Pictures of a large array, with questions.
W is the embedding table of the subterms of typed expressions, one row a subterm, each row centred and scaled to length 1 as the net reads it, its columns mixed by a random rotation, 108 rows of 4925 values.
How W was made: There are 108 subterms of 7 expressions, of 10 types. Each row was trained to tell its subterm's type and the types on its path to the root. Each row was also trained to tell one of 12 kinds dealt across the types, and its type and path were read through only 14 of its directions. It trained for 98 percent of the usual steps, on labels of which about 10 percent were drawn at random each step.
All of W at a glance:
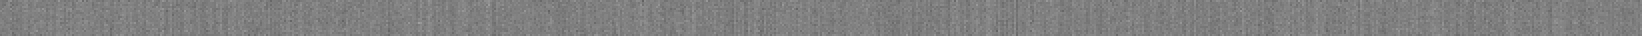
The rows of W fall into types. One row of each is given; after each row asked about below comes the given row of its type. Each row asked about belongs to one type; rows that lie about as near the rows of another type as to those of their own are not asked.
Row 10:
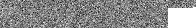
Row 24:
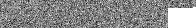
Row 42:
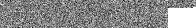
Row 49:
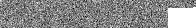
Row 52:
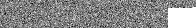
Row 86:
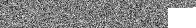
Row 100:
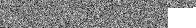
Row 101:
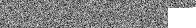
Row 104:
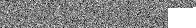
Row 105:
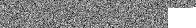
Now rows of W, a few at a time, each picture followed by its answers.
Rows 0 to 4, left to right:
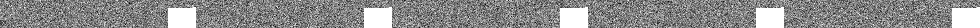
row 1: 52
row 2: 42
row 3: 52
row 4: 104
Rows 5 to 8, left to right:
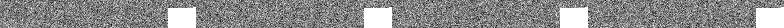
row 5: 104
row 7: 101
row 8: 104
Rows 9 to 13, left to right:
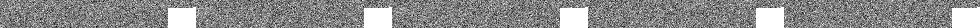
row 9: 24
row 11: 10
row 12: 10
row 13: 104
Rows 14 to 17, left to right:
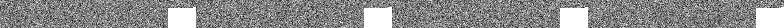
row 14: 104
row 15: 101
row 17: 24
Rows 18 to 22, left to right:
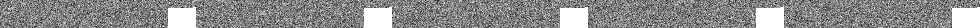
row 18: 10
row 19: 86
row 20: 24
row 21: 101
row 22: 105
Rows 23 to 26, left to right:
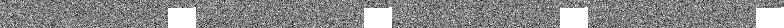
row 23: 10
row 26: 24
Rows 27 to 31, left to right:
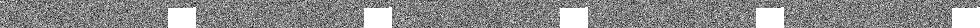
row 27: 104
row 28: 42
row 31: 10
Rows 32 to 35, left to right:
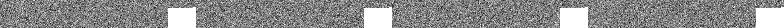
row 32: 101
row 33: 104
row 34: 101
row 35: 42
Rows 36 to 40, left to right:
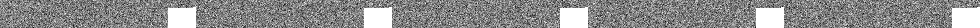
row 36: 49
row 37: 42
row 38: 105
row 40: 86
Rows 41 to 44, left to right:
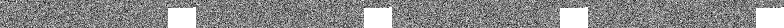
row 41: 104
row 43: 42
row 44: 10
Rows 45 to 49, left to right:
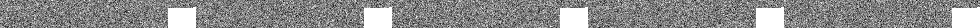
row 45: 24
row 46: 10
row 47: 24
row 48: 24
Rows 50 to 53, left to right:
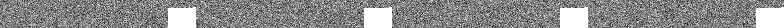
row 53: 86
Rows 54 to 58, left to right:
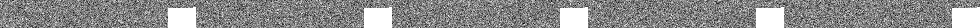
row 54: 42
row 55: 105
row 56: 105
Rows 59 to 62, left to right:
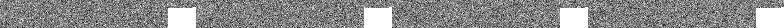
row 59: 49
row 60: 24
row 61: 100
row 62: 52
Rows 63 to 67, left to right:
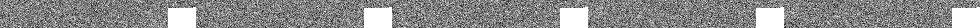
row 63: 42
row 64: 105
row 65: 101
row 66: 10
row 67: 10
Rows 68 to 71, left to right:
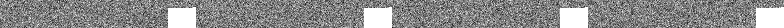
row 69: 101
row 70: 100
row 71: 86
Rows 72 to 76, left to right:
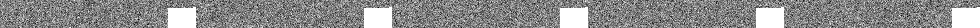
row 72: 42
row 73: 104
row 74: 101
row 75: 104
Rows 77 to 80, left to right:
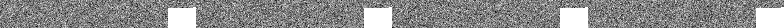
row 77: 10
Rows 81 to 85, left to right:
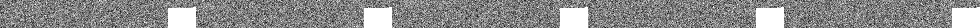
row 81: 101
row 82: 52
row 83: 86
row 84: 101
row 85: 101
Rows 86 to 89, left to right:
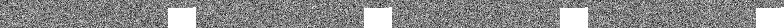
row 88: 49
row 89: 52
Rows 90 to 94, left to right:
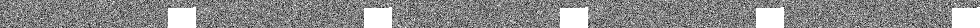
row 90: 86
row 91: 10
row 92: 42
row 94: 49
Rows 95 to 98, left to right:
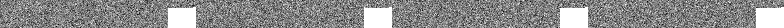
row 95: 42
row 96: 24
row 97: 104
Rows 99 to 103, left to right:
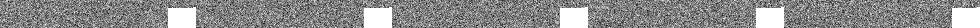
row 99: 42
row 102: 24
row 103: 24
